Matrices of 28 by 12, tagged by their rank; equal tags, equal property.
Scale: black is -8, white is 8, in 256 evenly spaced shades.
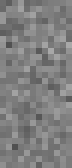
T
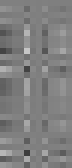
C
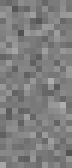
T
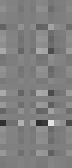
C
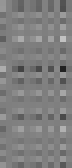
C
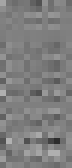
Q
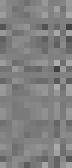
Q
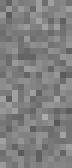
T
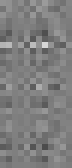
Q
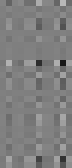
C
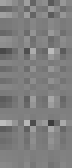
C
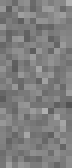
T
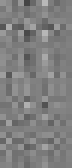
Q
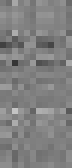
Q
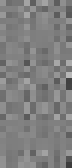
Q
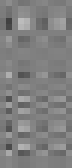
C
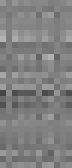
Q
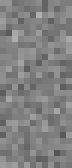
T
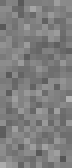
T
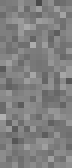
T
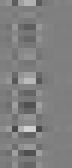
C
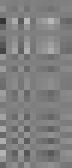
C
